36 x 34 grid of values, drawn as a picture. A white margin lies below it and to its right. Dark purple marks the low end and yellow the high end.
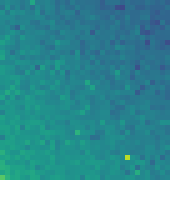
Ninth with the highest average: bottom left. Stripes: none. Mirror symmetry: none. Ninth with the lowest average: top right. Slope: up to the bottom left.
